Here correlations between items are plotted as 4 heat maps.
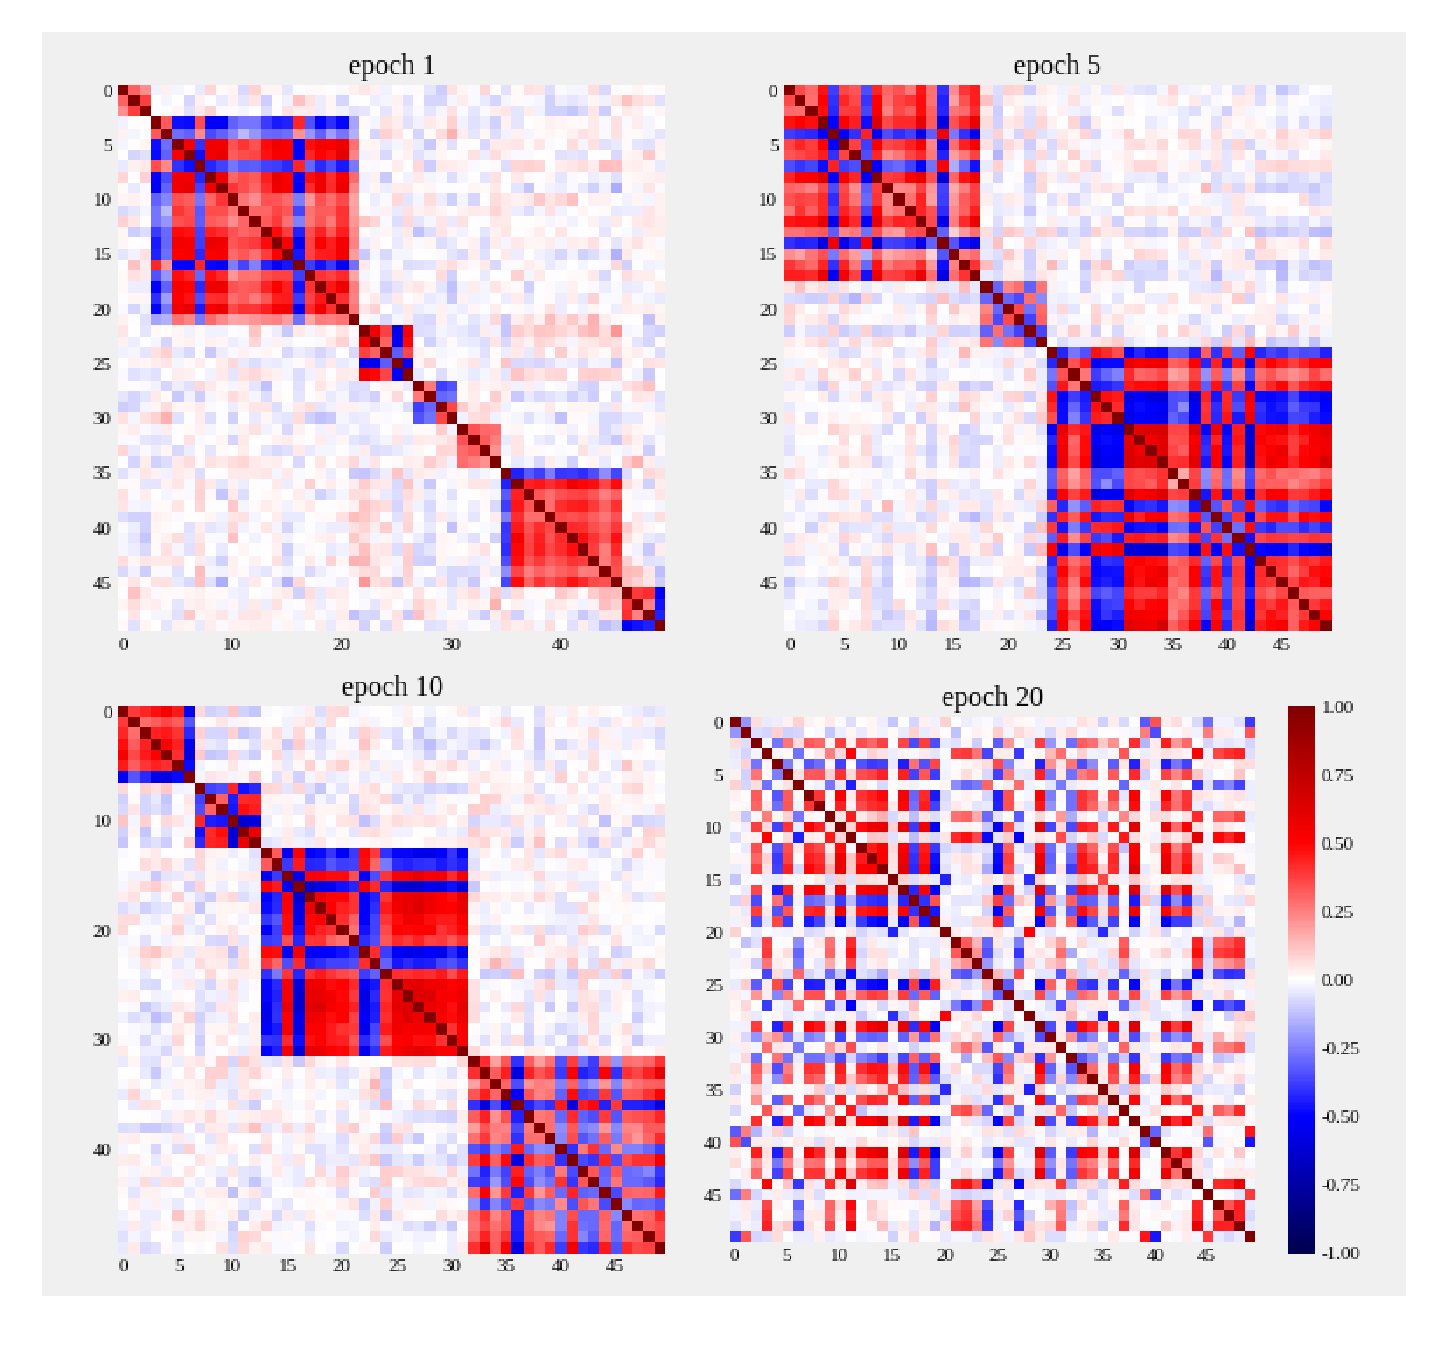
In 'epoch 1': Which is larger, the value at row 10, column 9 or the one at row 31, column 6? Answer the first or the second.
the first
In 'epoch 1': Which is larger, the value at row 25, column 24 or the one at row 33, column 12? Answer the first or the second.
the second
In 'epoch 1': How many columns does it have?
50
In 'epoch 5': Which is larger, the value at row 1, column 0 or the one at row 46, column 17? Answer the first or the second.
the first
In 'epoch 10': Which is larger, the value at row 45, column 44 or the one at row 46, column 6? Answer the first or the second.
the second
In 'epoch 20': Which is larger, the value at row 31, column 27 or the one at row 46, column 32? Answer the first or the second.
the second
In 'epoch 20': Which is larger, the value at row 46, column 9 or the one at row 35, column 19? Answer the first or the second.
the first
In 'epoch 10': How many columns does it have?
50
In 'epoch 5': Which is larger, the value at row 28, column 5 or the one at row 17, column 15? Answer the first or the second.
the second
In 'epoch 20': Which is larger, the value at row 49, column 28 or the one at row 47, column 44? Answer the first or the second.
the second
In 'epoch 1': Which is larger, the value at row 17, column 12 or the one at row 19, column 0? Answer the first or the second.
the first
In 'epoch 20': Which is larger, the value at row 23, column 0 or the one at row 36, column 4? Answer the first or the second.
the first
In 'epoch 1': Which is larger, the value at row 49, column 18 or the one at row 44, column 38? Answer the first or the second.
the second
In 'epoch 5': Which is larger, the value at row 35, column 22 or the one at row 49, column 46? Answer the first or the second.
the second
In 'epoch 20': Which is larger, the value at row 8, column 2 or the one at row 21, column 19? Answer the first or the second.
the first
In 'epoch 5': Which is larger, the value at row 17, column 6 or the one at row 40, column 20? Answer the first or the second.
the first
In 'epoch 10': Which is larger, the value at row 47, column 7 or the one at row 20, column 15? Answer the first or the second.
the second
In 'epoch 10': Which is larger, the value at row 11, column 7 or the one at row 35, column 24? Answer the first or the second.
the second
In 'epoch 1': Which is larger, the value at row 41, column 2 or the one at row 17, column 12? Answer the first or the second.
the second
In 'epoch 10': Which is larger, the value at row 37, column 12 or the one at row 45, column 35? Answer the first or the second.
the first
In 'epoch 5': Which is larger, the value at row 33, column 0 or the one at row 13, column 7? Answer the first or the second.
the first
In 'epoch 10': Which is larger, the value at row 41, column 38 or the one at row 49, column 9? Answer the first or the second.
the first
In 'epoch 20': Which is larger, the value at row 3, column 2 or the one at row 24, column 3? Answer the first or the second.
the first
